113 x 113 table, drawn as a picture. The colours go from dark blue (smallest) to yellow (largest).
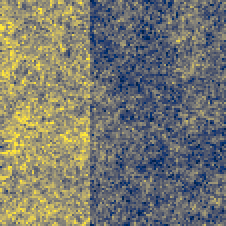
A vertical seam about 40% of the way across splits the table, and the left part is higher. Overall the values sit about 50% of the way up the scale. There are no regular stripes.
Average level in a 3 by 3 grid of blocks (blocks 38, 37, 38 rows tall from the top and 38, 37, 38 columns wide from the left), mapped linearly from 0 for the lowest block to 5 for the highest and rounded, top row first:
5 1 1
5 1 0
5 1 0
